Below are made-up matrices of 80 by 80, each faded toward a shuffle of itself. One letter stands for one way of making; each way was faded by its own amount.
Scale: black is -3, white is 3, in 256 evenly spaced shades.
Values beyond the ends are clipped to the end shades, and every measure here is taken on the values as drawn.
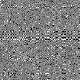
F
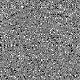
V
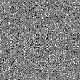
V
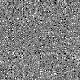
V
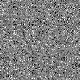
V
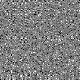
V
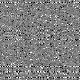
F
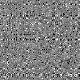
F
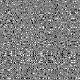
F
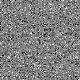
V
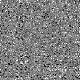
V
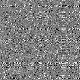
F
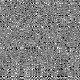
F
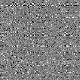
F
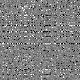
F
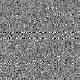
F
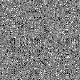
V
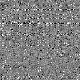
F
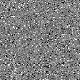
V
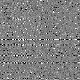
F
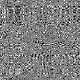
F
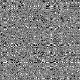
F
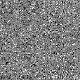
V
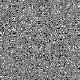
V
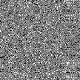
V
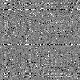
F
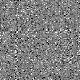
V
